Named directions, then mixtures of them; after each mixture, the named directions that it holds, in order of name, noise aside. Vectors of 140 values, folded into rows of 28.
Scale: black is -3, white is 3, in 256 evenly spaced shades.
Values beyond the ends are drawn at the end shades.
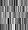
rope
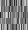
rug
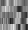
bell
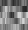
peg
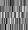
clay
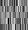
rope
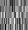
clay, rope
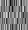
clay, rug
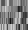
bell, rug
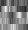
bell, peg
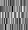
clay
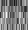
peg, rug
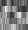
bell, peg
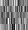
rope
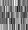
bell, rope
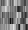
bell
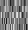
bell, clay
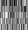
peg, rug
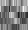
peg, rug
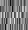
clay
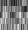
peg, rug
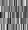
clay, rug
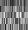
clay, peg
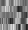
bell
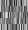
rug
